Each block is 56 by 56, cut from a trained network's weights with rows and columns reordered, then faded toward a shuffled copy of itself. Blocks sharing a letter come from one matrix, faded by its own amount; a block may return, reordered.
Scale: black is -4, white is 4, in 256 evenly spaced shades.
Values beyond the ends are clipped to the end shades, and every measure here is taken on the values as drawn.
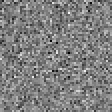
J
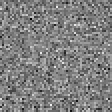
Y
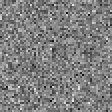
J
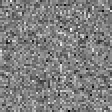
Y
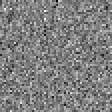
Y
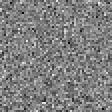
Y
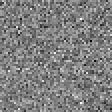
Y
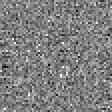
J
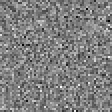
J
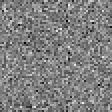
Y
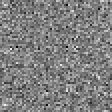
J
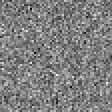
Y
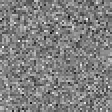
Y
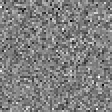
J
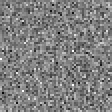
Y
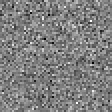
Y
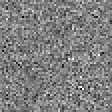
Y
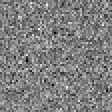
Y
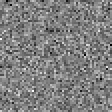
J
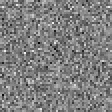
Y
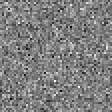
Y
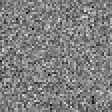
Y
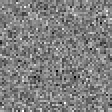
J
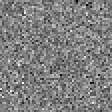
Y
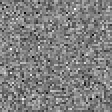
Y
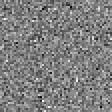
J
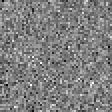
J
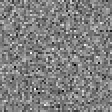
Y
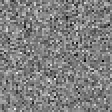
Y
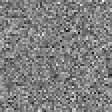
Y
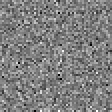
J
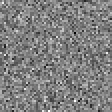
Y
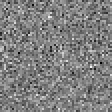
Y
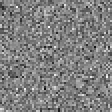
J
